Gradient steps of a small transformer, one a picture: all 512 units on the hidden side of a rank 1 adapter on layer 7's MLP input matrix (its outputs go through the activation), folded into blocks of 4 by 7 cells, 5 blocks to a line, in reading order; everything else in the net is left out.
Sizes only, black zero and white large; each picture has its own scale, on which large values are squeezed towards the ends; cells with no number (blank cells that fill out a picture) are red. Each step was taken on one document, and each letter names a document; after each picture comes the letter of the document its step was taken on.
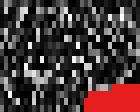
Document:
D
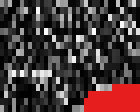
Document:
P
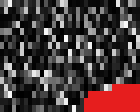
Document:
P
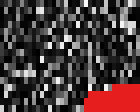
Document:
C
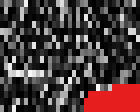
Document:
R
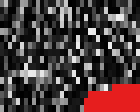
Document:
D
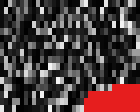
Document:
C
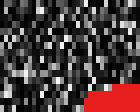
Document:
C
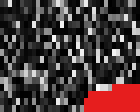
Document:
D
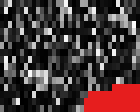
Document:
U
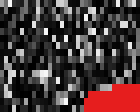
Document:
P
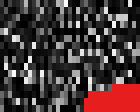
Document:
D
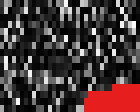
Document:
U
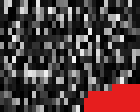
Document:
D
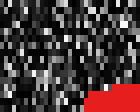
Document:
P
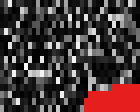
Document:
D
